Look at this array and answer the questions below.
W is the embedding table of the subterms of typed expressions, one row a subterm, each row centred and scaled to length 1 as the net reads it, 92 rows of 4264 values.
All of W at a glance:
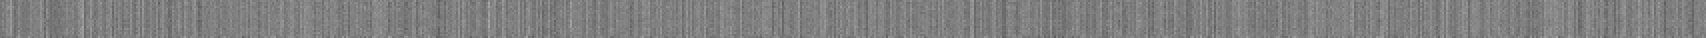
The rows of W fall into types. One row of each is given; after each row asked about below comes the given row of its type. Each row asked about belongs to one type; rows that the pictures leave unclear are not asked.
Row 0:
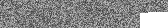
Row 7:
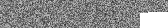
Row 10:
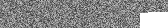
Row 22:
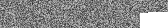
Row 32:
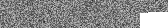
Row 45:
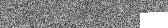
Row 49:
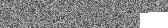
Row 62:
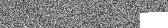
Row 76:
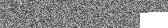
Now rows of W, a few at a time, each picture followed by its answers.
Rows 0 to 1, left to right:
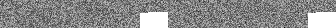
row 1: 10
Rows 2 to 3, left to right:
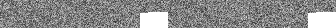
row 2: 0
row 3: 62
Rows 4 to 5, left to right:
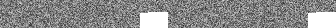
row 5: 7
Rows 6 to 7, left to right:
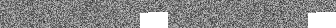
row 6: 32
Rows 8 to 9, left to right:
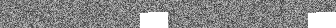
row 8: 10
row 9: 32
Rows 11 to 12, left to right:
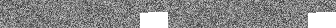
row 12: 0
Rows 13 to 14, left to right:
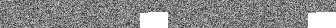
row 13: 32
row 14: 7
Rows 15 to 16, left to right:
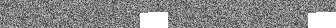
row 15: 22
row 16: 22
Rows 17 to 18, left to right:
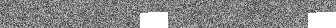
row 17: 22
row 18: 45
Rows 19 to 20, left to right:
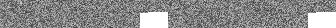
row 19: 76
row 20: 0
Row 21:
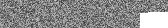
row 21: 76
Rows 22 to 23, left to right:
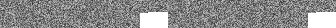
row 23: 7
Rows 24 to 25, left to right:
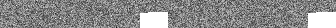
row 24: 0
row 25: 49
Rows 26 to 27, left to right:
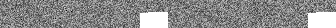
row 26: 62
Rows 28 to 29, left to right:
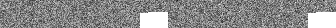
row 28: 32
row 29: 49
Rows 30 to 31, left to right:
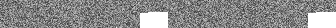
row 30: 22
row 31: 10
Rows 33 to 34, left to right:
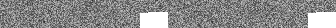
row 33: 32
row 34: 10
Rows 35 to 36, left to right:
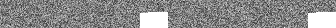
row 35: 62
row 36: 0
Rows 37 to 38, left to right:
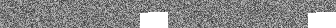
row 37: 76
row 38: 10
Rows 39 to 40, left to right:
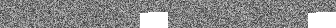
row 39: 49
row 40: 0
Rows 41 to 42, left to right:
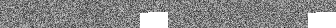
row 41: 45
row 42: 10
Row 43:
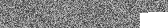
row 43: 62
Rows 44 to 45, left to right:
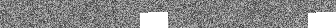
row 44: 32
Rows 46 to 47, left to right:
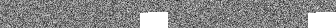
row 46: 7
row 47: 7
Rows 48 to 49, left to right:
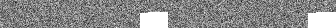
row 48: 76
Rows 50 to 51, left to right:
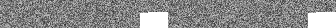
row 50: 7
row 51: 62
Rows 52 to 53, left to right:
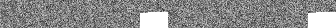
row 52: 76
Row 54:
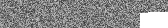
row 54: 76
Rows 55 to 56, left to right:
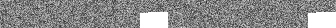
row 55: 32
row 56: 22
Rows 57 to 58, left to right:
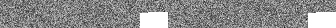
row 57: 62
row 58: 0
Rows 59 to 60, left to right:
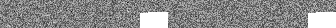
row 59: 7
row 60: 7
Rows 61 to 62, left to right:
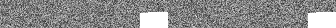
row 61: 62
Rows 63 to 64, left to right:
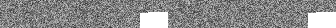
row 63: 45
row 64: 76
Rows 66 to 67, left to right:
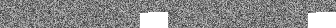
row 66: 49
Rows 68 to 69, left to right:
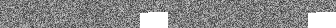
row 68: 45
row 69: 7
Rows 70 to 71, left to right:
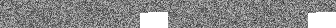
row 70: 0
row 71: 0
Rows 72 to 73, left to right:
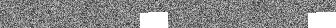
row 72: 32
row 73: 32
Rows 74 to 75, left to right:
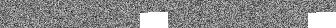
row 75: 32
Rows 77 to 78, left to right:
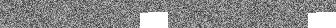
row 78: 10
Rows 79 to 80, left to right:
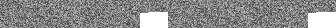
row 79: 22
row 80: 0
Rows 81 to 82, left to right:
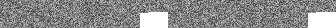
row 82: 7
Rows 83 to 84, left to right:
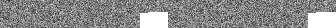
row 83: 49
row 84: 49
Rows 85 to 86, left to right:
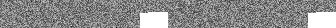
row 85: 10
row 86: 76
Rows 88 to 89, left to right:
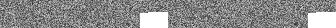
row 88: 22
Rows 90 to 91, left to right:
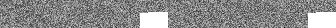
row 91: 10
